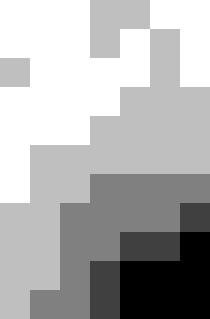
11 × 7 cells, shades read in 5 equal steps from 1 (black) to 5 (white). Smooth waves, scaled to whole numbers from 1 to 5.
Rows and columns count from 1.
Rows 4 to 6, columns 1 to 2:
5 5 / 5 5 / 5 4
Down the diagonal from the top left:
5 5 5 5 4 4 3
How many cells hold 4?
28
